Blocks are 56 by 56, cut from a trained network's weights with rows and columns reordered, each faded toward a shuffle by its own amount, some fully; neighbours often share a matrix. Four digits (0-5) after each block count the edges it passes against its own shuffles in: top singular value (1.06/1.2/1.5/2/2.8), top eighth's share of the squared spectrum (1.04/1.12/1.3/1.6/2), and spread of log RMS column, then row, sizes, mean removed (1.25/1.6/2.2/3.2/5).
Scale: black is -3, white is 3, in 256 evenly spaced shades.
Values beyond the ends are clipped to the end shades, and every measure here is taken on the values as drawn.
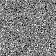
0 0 0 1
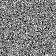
0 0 0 0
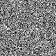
2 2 0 0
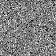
0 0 0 0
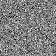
1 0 0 0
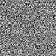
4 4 2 2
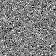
1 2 0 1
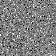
0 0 0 0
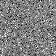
1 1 0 0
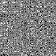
3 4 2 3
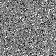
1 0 0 0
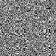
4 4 2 1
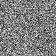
0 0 0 0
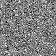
0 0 0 0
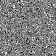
0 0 0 0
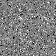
1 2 0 1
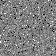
0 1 0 0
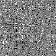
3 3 1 1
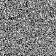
3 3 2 1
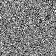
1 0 0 0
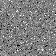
1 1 0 1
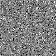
1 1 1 0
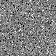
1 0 0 0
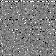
3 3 0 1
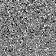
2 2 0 0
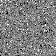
1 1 1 0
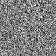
3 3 1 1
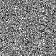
3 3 1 0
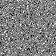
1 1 0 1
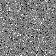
1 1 0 0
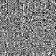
3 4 2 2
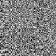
3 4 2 0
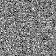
2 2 1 0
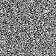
2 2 0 0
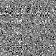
3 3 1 2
